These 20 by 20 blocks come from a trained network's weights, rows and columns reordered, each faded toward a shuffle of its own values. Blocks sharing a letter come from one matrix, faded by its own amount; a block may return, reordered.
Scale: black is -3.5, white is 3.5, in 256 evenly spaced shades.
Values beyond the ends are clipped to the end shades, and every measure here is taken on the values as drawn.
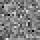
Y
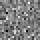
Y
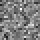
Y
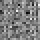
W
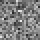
Y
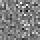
Y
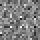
Y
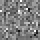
Y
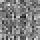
W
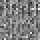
W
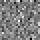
Y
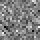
Y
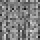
W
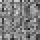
W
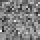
Y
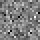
Y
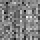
W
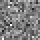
Y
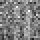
W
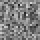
W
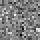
Y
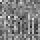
W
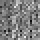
W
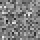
Y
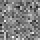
Y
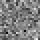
Y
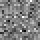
Y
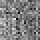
W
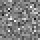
Y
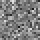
Y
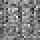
W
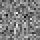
Y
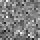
Y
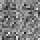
W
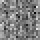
W
